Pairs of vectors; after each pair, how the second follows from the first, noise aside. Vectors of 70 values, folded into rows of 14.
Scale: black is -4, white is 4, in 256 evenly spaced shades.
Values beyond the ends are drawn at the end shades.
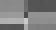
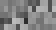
sign-scrambled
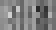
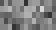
shuffled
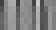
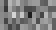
shuffled
